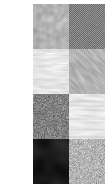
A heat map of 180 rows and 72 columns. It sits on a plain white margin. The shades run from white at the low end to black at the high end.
It is made of 4 by 2 panels. Panel 1,1: low, blotchy, faint in contrast. Panel 1,2: middling, checkered. Panel 2,1: very low, streaked across, faint in contrast. Panel 2,2: low, slanting down to the right, faint in contrast. Panel 3,1: middling, fine-grained. Panel 3,2: very low, streaked across, faint in contrast. Panel 4,1: very high, smooth, faint in contrast. Panel 4,2: low, fine-grained.
